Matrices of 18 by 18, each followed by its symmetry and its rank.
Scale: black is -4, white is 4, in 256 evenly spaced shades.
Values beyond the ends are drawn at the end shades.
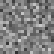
neither, full rank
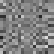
neither, rank three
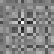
symmetric, rank two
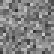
neither, full rank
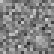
symmetric, full rank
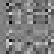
neither, rank three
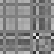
symmetric, rank two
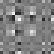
symmetric, rank two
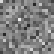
symmetric, full rank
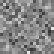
symmetric, full rank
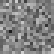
neither, full rank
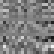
neither, rank three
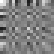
symmetric, rank two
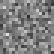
neither, full rank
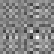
symmetric, rank two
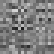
neither, rank three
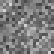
symmetric, full rank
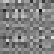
neither, rank three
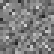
symmetric, full rank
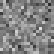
neither, full rank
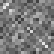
symmetric, full rank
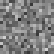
neither, full rank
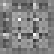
symmetric, rank two
